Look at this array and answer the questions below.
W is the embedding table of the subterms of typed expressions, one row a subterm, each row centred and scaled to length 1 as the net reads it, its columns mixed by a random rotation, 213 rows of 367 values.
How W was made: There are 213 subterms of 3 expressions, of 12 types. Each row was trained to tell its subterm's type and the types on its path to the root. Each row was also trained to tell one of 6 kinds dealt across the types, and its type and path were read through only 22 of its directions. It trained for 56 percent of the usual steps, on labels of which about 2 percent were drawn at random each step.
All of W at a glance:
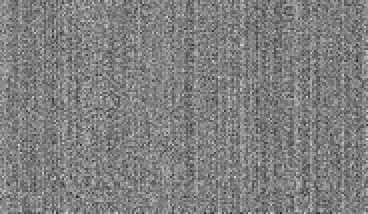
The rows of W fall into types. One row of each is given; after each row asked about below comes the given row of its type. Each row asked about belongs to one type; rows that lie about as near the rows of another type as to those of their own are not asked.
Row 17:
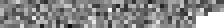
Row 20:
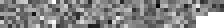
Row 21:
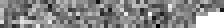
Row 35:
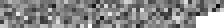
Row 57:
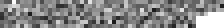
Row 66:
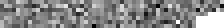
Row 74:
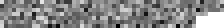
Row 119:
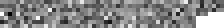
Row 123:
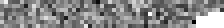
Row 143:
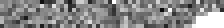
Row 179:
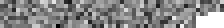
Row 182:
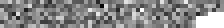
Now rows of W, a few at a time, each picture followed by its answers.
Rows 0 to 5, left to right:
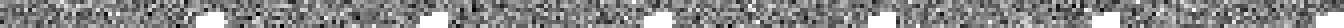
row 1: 143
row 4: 119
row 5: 20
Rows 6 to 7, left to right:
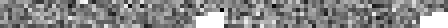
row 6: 182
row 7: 21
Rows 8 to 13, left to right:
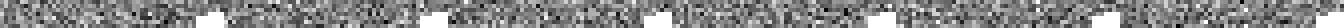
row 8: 123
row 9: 21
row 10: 57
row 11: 123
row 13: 179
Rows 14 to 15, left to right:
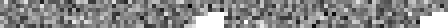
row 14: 123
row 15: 57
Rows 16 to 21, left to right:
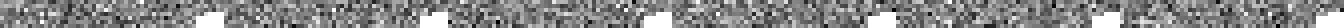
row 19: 20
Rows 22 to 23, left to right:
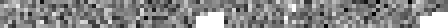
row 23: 20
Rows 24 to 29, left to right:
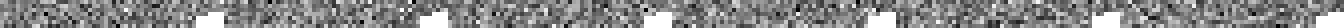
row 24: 74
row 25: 143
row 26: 182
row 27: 21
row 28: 179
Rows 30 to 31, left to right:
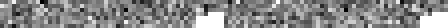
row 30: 21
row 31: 119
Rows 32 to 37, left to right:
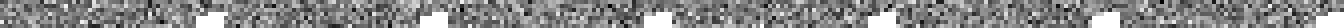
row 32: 21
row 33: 74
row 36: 35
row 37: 17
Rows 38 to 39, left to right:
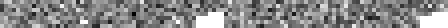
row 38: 35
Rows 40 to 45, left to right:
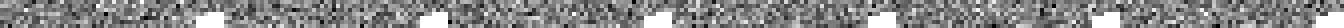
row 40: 179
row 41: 21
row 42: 66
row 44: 20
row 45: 143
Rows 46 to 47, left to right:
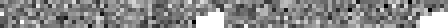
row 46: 57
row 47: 21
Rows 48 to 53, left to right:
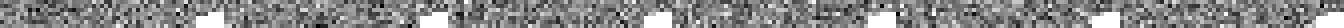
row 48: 17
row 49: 20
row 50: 74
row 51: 123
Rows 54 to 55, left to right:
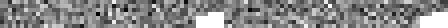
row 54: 20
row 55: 123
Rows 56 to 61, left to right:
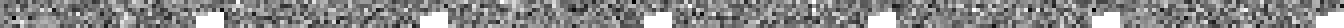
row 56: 119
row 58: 35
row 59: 57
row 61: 179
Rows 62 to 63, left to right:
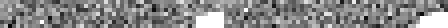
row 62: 74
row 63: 35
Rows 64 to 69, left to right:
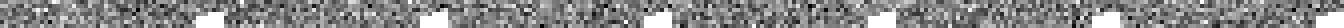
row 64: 35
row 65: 57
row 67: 74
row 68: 179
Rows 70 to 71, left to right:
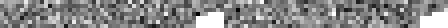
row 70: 35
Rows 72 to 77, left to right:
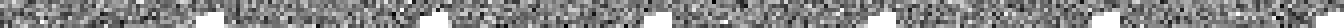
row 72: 179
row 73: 143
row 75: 143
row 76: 35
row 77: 57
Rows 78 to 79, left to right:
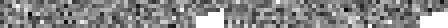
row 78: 17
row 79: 119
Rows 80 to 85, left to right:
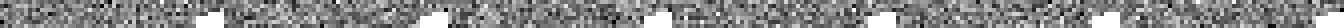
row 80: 17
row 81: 143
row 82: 21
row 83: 182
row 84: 182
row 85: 20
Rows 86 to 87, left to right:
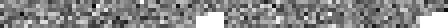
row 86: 179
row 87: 20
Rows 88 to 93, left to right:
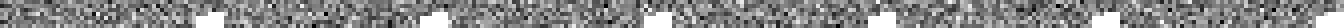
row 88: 182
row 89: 179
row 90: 21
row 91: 119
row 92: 35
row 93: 182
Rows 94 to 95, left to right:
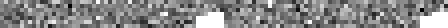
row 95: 179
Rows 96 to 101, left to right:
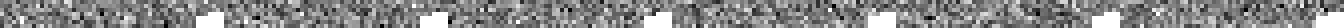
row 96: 119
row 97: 119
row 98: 17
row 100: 66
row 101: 21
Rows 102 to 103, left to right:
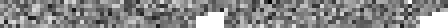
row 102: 21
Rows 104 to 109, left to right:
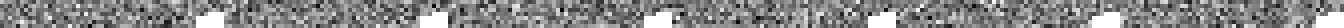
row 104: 179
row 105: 123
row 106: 66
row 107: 119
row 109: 21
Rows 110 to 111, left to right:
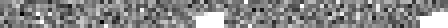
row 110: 182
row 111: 179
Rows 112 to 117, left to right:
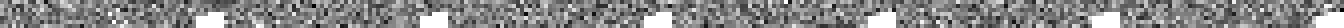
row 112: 20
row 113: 57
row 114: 66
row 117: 182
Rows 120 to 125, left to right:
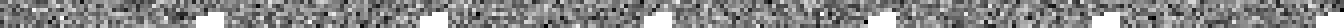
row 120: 143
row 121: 35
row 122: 143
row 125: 20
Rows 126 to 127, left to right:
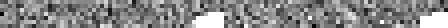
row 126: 21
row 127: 119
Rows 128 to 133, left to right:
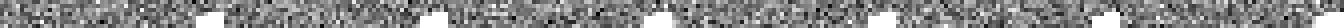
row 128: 182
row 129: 143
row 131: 123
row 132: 20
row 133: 21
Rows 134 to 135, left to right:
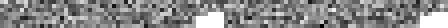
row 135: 143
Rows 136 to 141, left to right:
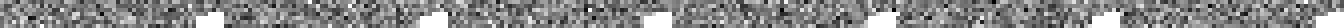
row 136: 119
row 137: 182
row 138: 182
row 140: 74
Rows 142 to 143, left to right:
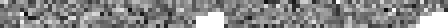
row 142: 66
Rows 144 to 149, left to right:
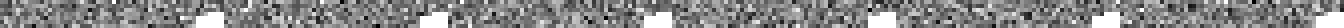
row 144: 119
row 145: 35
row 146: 119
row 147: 179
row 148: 143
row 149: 21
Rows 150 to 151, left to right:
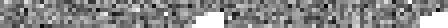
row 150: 123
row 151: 119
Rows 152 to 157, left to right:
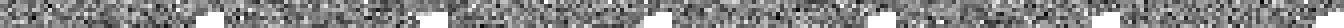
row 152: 74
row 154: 143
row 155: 21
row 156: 179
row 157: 143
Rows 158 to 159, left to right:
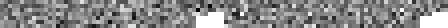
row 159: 74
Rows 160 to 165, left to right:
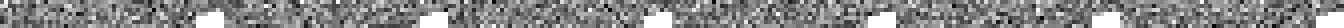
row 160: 66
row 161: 143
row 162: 182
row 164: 57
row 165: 35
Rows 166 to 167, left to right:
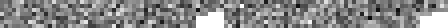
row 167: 123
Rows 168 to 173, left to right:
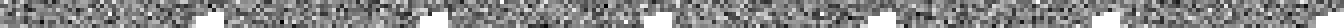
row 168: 123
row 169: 17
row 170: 20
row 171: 123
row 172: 74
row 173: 123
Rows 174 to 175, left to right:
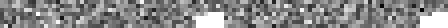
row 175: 182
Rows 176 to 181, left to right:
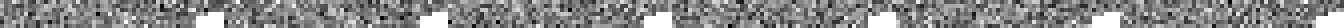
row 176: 119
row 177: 119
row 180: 123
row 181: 143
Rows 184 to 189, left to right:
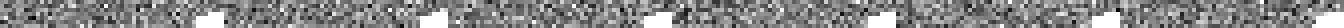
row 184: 74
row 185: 179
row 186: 182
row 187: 123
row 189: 123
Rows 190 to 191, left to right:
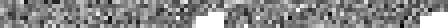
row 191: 179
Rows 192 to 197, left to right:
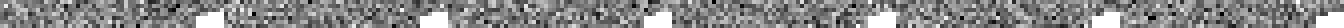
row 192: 35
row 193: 143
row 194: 179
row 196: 179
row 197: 74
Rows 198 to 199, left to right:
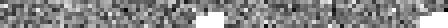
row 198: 35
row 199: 21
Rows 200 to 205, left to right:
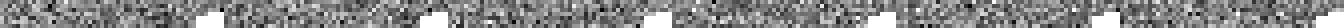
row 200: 21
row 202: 74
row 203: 17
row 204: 143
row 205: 66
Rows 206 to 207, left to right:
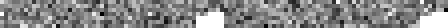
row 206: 179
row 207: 143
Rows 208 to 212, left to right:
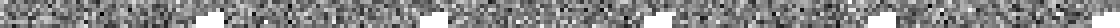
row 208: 74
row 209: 17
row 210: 17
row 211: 74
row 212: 57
